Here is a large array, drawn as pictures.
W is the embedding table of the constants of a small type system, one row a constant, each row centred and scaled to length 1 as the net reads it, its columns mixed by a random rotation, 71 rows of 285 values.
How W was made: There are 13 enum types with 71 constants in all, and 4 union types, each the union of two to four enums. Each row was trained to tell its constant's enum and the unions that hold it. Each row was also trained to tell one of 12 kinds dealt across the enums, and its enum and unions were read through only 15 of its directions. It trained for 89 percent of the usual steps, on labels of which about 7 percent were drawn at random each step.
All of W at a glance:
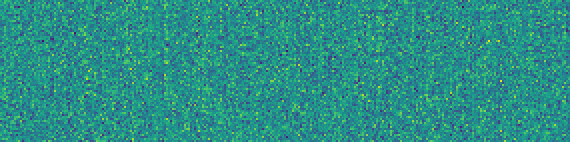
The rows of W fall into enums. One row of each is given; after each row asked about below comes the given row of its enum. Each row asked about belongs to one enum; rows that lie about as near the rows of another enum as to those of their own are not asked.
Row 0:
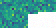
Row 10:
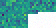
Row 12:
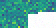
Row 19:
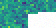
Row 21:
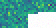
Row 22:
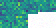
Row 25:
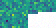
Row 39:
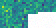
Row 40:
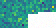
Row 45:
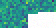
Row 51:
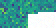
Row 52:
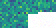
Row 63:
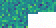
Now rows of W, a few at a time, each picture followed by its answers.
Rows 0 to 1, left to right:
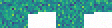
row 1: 25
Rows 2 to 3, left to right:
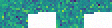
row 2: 19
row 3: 39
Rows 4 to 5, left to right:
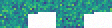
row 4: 39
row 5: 45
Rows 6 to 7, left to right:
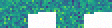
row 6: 45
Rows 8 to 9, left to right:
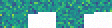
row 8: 25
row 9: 45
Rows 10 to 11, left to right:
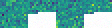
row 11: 63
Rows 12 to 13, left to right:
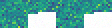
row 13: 21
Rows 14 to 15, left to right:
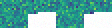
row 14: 39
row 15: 25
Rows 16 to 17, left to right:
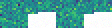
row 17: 0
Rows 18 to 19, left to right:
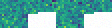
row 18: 63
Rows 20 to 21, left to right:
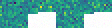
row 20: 21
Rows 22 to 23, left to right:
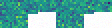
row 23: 10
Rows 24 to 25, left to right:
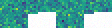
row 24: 19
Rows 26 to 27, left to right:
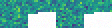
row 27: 45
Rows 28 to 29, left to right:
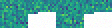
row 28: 39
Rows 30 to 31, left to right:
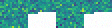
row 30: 19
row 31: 19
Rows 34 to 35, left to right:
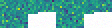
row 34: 63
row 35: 52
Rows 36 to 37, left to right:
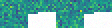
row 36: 39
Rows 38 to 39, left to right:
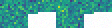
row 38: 19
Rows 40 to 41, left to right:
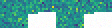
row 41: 12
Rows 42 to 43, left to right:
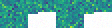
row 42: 39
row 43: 21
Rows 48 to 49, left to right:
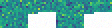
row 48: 63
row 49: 25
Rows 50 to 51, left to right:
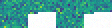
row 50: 21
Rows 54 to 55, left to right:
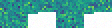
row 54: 51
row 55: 10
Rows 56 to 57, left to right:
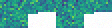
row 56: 45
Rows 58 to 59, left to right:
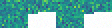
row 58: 10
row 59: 25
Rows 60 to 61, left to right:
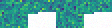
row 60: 51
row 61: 51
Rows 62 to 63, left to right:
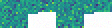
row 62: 63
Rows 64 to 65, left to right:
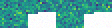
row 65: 63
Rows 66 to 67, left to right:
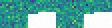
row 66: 0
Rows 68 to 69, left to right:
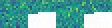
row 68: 10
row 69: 25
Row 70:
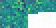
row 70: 12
